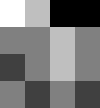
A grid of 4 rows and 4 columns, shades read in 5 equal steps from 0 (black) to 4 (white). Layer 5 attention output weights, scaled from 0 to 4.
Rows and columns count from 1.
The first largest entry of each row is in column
1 3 3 1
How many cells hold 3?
3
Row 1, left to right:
4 3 0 0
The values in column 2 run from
1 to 3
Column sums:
9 8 8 5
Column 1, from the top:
4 2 1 2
